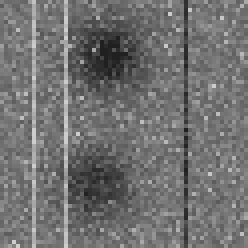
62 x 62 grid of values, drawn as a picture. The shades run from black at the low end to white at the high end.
There are two dips. Columns 9, 17 and 47 stand out from the rest. No overall slope runs across the table. The top middle is the ninth with the lowest average.
